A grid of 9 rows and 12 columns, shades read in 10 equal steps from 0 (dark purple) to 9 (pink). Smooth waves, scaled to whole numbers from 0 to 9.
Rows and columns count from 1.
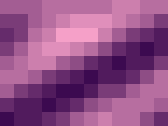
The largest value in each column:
6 6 7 8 9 9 9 8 7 7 6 6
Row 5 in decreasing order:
7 7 6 5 5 4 3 2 1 1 1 0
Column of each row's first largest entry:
9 6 5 4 3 1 11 9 8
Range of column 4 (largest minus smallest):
8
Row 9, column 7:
6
